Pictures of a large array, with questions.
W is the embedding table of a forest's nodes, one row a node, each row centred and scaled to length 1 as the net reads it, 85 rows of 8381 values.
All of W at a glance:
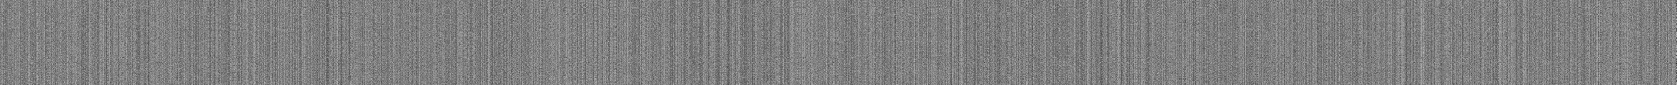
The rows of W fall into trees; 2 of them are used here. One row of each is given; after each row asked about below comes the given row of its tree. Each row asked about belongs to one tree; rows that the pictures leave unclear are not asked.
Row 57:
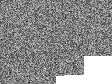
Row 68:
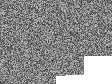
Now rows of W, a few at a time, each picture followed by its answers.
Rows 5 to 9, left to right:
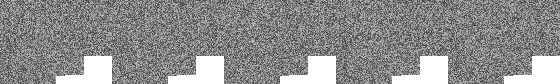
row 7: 57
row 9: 68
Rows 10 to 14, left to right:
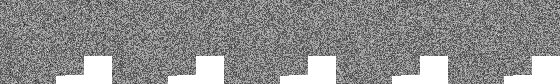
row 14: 57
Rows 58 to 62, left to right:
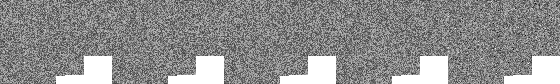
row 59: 68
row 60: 68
